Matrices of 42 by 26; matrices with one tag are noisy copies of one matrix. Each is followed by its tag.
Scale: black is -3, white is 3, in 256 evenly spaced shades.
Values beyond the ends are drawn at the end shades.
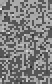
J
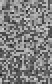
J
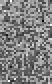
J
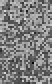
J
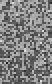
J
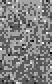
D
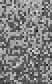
D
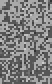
J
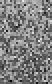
D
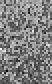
D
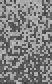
D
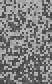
D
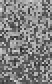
D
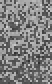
D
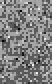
D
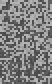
J
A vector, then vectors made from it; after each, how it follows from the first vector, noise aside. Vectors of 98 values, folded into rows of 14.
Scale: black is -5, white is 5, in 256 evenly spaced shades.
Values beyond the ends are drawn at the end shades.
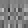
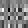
scaled up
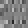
wrapped around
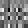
scaled up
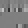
partly zeroed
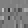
partly zeroed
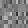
wrapped around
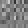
wrapped around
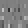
partly zeroed
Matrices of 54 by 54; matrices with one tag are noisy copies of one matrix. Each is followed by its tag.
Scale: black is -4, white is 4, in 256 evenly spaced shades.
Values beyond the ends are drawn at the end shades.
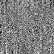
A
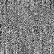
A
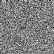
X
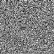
X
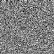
X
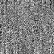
A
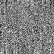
A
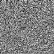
X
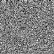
X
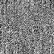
A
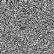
X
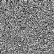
X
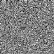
X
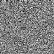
X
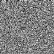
X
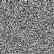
X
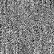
A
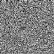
X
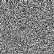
X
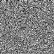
X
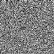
X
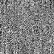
A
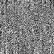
A
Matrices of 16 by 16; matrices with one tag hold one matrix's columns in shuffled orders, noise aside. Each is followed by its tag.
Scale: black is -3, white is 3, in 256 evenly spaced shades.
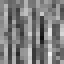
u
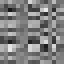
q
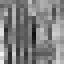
u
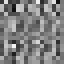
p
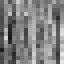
u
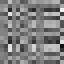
q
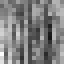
u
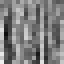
u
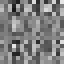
p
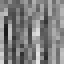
u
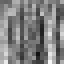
u
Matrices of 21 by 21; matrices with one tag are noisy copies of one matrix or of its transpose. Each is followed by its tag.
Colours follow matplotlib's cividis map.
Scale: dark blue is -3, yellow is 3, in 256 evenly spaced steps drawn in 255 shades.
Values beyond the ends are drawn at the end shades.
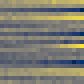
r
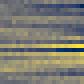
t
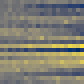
t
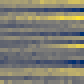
r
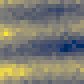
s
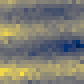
s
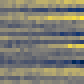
r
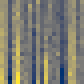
r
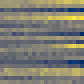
r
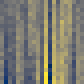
t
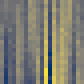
t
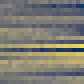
t
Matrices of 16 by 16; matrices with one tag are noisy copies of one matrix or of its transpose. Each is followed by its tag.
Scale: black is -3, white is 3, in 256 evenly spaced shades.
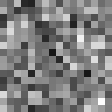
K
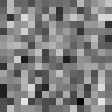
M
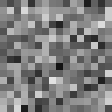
M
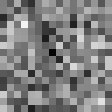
K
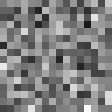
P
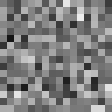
P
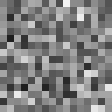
P
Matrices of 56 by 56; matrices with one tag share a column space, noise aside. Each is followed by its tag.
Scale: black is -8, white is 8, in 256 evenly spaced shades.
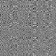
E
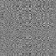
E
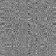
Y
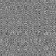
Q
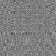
Q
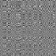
E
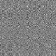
E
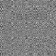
E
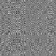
Q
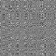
E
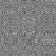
Q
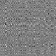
Y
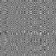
Q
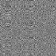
E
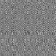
Q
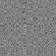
Y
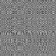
Q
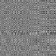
Q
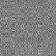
Y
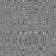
Q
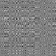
Y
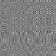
Q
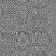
Q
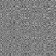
E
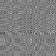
Q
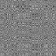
E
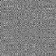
E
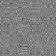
Y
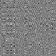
Y
